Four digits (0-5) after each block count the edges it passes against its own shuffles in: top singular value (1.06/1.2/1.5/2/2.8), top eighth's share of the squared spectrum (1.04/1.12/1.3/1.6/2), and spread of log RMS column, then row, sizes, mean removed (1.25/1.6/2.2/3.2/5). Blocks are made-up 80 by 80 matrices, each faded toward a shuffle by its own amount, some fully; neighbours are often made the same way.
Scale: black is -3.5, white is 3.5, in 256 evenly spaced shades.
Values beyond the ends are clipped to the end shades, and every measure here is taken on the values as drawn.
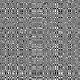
5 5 4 4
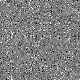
3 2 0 0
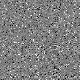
4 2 1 1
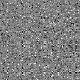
4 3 2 1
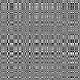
5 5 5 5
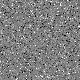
2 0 0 0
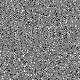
3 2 0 0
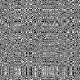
5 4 3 3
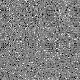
4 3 1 1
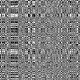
5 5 4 4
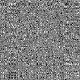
4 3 2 2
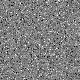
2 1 0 0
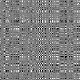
5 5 4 4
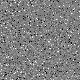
2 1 0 0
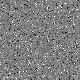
0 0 0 0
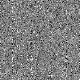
1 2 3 0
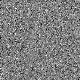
0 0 2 0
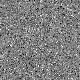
0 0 0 0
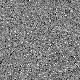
0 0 0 0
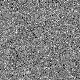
0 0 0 0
